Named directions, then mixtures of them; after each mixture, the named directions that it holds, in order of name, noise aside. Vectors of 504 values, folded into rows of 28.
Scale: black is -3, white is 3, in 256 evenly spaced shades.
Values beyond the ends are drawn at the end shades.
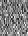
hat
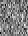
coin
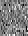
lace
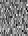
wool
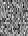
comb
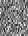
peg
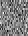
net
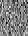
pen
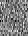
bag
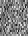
peg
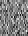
hat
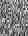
comb, pen, wool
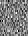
bag, peg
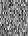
net, peg, pen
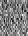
hat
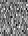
wool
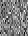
coin, comb, pen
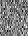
coin, net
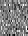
lace
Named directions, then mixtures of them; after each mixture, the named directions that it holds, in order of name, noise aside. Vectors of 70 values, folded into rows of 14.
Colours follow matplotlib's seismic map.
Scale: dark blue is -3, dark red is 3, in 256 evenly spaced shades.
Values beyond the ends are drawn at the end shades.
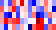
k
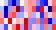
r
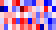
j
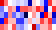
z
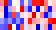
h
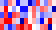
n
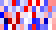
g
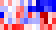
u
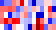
h, k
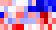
u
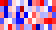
h, z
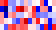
h, j, r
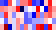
h, j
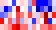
r, u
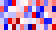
g, k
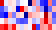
u, z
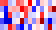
n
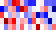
j, k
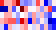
j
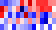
j, u, z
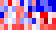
u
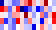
j, z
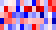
h, u, z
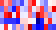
k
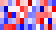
n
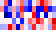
h, k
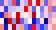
g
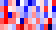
n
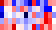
u, z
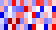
g, k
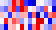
j, k
